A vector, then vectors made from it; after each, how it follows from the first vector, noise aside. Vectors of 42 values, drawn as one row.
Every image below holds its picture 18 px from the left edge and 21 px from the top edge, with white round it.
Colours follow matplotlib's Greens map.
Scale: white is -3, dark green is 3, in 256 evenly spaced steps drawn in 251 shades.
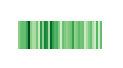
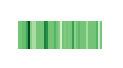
partly zeroed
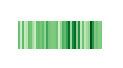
reversed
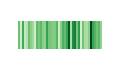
reversed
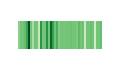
partly zeroed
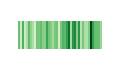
reversed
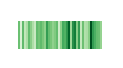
reversed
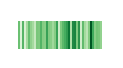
reversed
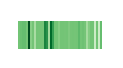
partly zeroed
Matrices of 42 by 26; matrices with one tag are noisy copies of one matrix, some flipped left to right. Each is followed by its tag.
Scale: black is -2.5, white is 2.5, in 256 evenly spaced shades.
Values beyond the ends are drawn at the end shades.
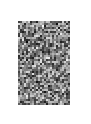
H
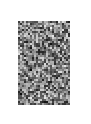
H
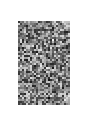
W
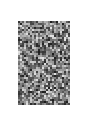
H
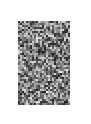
H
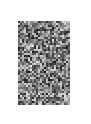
W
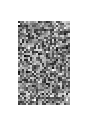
W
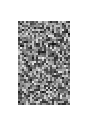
H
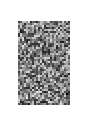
H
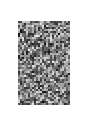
H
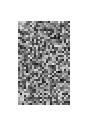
W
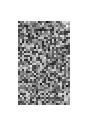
W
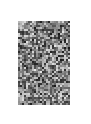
W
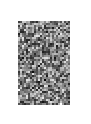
H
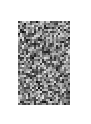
H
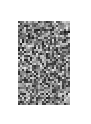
W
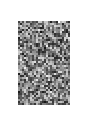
H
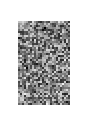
W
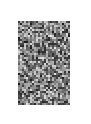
H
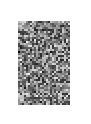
W
